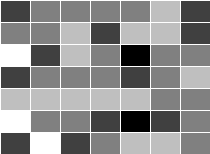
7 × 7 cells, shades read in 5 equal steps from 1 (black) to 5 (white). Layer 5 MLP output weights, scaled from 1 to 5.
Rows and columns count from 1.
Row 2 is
3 3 4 2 4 4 2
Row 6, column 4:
2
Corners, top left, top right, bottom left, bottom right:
2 2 2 3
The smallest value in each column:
2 2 2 2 1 2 2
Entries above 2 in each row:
5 5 5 5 7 4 5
